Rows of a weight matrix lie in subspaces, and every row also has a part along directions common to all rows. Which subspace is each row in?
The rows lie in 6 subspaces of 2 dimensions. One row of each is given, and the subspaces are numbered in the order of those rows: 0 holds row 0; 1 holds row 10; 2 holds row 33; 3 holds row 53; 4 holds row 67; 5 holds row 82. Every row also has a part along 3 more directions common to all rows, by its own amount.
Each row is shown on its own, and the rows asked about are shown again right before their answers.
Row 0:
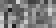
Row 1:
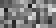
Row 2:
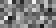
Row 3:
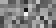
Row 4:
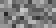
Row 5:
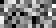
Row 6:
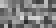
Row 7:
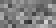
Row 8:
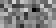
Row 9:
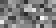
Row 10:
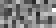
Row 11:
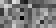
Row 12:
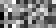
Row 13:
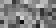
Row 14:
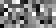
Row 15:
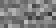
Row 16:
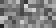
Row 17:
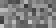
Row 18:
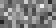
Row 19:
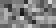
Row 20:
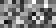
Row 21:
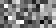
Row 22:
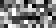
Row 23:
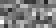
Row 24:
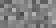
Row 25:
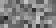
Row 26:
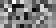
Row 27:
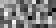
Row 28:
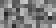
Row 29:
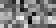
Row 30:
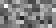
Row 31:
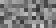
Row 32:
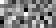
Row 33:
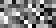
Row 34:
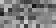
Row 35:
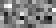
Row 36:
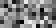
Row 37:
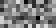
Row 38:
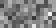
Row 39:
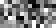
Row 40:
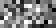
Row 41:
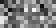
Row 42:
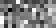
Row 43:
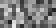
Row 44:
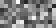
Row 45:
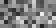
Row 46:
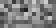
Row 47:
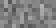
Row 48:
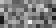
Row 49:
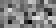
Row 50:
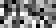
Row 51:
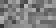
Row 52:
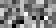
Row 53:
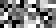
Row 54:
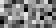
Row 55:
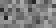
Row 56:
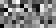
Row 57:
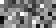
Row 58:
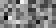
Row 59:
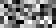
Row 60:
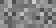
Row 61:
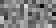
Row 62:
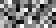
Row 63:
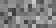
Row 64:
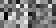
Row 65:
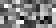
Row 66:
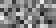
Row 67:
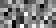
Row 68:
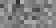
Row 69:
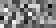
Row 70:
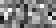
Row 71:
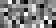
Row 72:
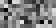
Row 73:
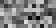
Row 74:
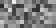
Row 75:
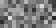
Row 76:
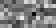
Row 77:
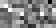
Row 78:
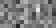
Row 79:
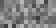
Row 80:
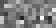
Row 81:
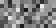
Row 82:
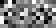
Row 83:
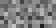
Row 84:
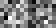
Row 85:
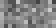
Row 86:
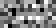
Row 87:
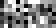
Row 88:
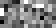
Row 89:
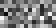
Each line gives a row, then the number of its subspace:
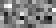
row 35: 5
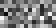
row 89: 2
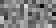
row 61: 3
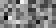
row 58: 3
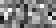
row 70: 3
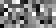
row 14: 3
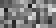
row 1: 1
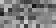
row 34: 1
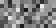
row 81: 5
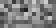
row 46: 4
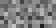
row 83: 2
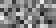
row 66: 2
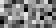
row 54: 4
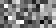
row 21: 5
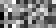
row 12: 0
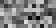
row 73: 2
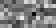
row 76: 0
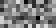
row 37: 2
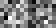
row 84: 3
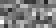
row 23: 0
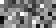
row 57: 1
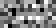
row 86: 2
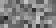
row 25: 2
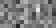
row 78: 3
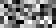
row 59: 5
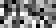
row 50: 1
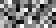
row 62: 5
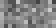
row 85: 0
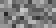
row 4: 5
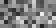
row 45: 2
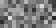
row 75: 4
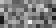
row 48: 0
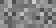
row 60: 5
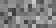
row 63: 2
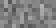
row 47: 4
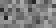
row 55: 3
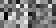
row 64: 3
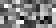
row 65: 5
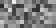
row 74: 4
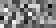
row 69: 3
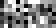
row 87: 0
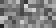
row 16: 3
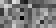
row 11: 1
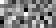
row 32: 4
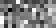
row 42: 0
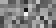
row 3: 4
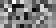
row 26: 4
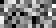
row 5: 1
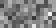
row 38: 4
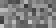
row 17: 3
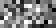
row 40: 0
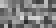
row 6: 2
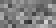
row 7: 0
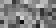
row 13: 2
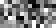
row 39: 1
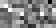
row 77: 5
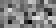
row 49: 0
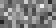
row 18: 4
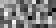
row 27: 1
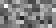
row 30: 5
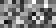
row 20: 5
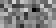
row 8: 4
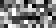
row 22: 2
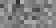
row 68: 4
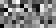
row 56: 3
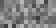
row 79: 2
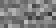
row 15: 2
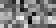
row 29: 0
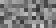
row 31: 4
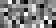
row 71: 4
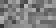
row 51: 3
